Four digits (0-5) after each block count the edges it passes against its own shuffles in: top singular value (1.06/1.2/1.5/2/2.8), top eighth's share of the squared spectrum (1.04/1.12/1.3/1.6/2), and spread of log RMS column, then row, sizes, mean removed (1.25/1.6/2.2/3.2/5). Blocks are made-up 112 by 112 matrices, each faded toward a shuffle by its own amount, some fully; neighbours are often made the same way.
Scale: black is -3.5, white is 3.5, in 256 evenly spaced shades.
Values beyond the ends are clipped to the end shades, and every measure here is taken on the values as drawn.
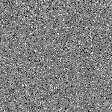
2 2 0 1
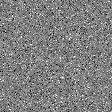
1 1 0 0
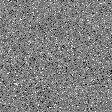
0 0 0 0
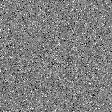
2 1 0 0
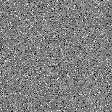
3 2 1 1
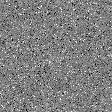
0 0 0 0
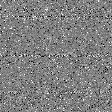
1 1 0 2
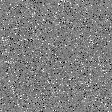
0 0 0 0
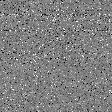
1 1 0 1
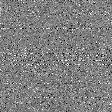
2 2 0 3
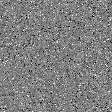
2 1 0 0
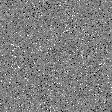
0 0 0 0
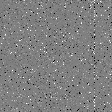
3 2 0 0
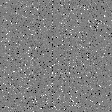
3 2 1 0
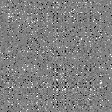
4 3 2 2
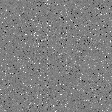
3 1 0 0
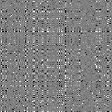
5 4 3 3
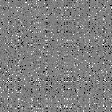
5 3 3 2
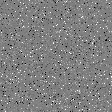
2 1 0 0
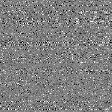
4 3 1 3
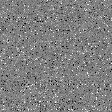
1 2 0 2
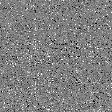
1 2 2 2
